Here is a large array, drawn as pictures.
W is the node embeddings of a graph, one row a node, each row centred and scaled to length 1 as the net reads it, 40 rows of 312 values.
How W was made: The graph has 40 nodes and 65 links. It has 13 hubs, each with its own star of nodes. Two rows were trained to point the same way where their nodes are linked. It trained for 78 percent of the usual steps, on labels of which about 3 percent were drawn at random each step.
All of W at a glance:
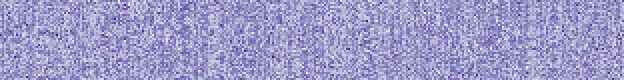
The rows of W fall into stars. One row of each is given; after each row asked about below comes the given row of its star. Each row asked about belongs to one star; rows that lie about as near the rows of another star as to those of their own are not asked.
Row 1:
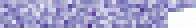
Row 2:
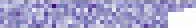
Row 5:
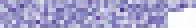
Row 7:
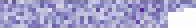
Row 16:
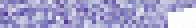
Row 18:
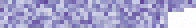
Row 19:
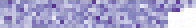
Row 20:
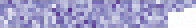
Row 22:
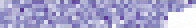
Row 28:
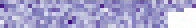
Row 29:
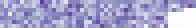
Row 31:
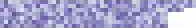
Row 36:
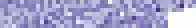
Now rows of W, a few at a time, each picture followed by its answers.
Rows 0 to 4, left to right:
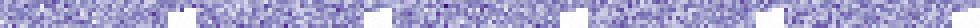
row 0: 18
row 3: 36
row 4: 2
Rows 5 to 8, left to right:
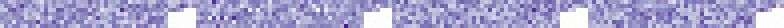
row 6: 1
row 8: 5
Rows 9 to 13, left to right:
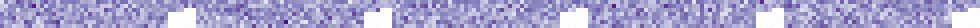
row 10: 19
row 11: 7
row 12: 29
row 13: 28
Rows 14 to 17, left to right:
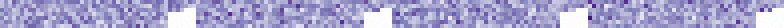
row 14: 22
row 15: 16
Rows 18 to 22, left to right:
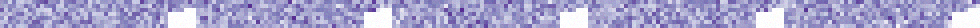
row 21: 20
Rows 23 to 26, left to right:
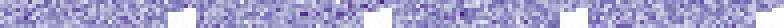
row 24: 36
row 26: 16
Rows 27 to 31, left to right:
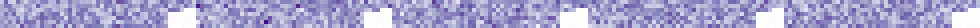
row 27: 1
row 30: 19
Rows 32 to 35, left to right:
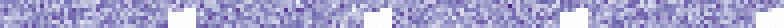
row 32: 36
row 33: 31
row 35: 29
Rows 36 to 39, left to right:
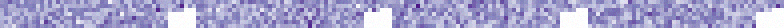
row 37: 20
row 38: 16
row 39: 2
